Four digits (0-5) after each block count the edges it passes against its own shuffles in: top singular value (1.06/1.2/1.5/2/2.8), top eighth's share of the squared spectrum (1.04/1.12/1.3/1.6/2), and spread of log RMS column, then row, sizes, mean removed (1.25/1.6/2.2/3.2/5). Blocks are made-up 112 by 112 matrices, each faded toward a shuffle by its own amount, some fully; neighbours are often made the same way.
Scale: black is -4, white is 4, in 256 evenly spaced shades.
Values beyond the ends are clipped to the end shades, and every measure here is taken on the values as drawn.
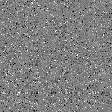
4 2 1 1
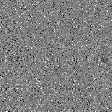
4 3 1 1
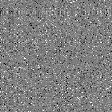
4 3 1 1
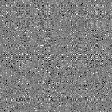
5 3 2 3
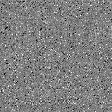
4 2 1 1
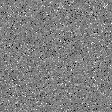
3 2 0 1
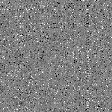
4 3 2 2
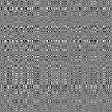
5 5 4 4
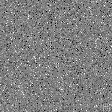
3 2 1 0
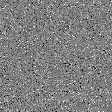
3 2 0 0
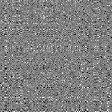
5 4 2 3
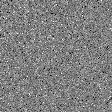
0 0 0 0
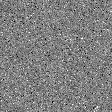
0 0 0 0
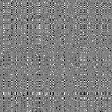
5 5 4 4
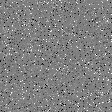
0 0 0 0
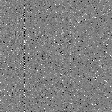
4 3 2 0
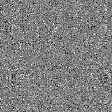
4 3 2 1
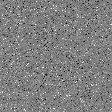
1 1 0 1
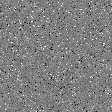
0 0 0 0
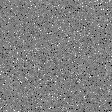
0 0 0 0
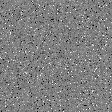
0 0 0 0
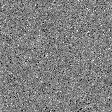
0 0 0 0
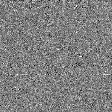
0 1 0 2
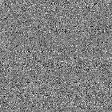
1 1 0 3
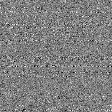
1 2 0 3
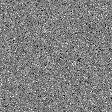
0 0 0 0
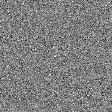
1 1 0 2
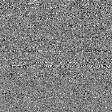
1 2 0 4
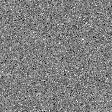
0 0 0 1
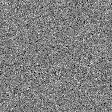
0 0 0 1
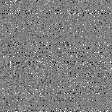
2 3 2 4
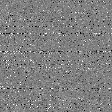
2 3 1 3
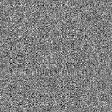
4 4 2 2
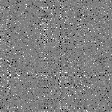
4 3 2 1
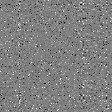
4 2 1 1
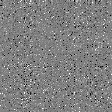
4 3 2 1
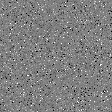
3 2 1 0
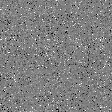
3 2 1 1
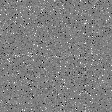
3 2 0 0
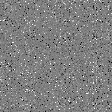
3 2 1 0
